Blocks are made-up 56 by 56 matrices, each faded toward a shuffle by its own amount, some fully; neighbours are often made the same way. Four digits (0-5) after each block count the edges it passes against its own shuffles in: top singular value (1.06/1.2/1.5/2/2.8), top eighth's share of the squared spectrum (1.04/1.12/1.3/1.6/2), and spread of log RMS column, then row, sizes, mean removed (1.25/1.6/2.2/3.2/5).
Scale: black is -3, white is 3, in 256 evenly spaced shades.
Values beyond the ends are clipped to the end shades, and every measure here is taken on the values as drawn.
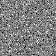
3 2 1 0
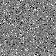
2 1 0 0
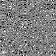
3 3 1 1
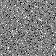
1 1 0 0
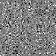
3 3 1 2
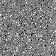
2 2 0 0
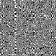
4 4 2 2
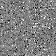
2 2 1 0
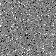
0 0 0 0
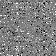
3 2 0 1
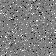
0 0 0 0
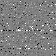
3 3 0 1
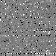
3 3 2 2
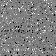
3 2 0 1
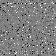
3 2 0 1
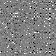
3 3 1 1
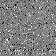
2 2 0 1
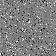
0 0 0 0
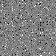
3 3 1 0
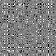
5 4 3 3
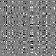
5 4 3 3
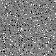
3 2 1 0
